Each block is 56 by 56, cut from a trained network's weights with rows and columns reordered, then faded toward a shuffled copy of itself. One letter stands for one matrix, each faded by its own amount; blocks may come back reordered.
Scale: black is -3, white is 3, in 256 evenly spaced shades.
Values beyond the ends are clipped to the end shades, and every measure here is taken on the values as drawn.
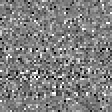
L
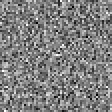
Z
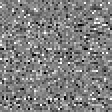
L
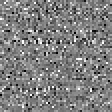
L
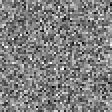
Z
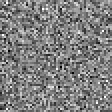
Z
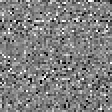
L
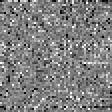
L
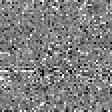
L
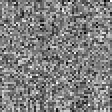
Z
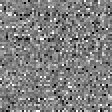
L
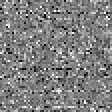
L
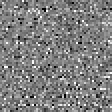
L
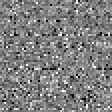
L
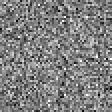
Z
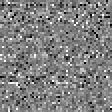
L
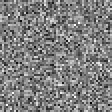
Z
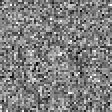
Z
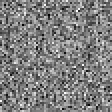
Z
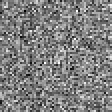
Z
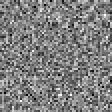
Z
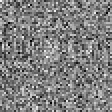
Z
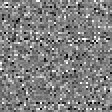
L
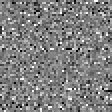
L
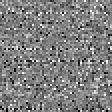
L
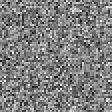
Z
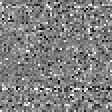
L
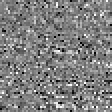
L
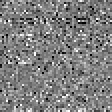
L
